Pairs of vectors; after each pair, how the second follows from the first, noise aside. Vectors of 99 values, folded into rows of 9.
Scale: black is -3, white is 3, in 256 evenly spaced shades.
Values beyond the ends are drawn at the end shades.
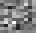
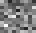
shuffled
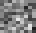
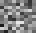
shuffled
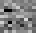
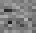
shrunk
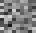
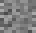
shrunk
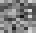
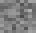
shrunk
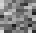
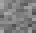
shrunk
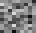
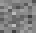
shrunk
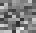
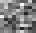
shuffled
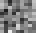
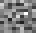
shuffled
